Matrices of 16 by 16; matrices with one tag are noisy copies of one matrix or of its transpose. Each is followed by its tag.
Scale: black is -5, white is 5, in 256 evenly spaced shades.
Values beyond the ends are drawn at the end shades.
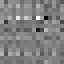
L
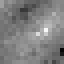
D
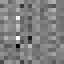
L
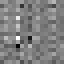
L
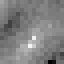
D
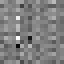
L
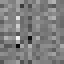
L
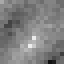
D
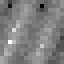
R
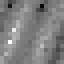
R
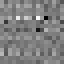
L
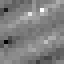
R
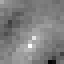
D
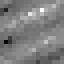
R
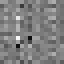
L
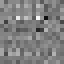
L
